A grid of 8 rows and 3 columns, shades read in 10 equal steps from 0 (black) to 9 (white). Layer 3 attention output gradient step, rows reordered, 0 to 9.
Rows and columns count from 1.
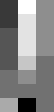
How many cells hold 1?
0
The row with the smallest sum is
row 8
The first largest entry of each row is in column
2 2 2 2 2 2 1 1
